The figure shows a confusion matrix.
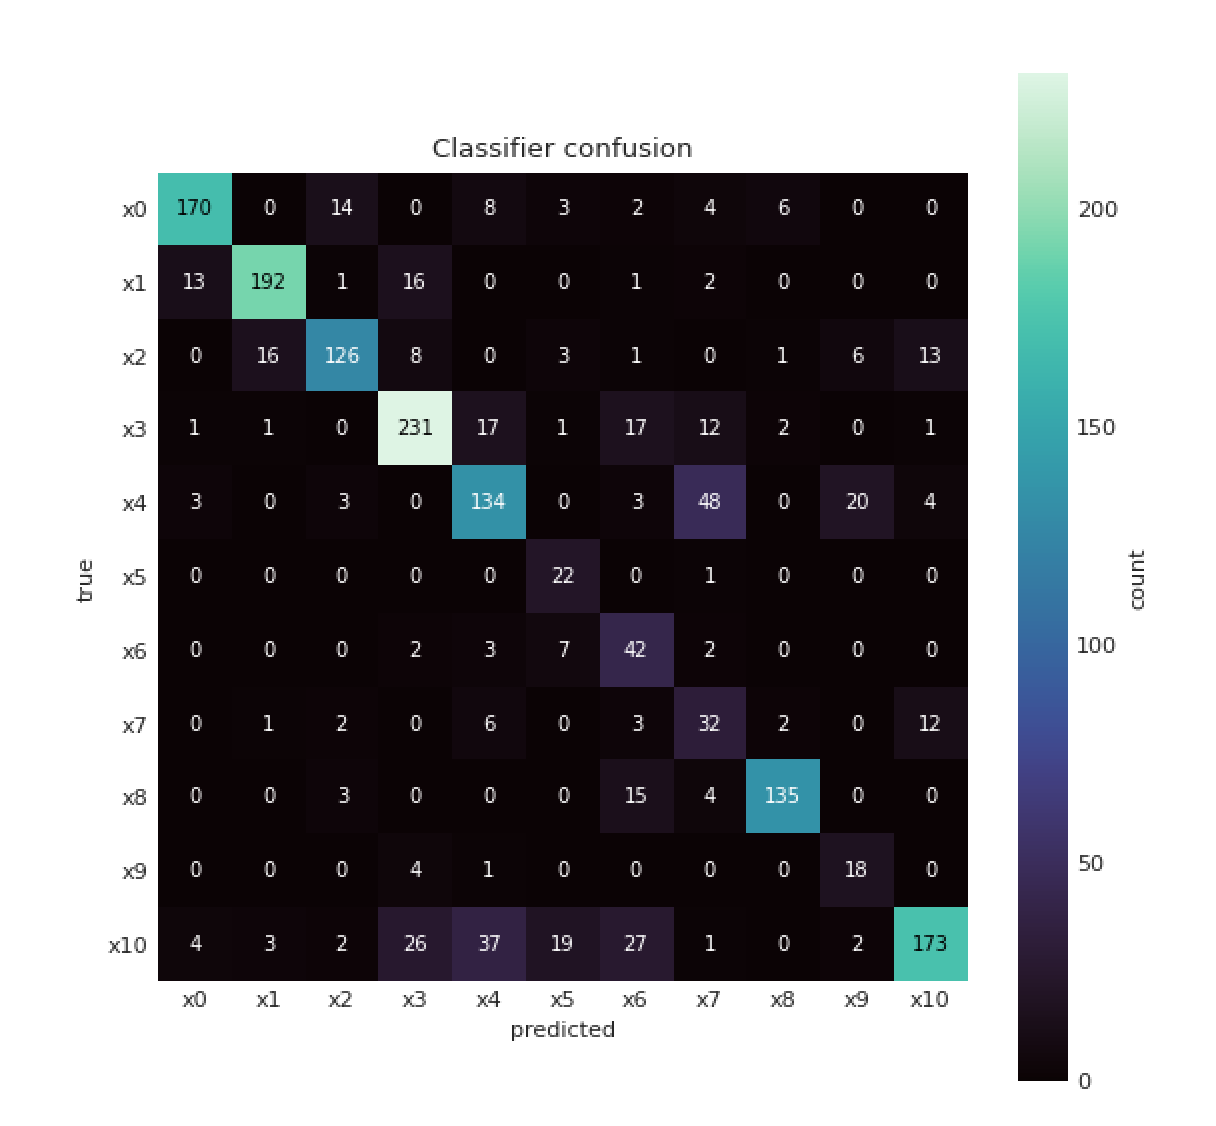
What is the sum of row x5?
23
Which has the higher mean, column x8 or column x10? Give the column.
x10
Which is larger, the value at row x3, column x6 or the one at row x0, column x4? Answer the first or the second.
the first
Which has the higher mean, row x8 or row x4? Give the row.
x4
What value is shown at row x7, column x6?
3
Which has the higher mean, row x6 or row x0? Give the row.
x0
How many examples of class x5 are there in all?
23
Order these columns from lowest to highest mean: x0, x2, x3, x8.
x8, x2, x0, x3
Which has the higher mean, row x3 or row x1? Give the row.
x3
